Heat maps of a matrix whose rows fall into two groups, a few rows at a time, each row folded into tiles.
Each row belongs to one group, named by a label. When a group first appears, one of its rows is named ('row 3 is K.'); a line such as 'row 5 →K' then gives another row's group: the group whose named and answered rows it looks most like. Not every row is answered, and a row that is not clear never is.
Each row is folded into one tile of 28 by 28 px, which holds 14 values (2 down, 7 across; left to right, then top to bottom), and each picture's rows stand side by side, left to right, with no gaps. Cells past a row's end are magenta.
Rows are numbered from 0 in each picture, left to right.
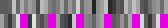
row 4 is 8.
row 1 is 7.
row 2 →8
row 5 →8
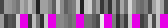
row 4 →8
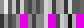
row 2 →7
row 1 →8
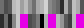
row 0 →8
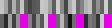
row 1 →8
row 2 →7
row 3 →7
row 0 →7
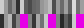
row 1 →8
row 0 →7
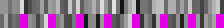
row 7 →8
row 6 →7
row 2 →7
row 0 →7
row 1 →8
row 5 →7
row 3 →7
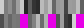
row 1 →8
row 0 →7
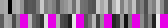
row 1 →8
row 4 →7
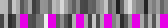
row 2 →7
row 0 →7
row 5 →8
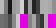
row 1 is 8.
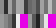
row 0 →8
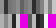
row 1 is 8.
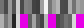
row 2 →8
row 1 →8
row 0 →8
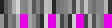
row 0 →8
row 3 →7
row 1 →8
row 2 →8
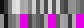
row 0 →8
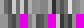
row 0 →7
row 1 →7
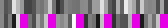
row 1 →8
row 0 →8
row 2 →8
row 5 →7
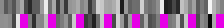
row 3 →8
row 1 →8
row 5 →7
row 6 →8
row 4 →7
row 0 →8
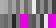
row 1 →7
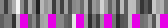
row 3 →8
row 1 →7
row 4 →8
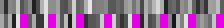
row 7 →8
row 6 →8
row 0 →8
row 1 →8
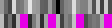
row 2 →8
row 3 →7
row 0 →8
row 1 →7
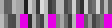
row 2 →7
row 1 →7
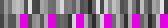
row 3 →8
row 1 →7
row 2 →7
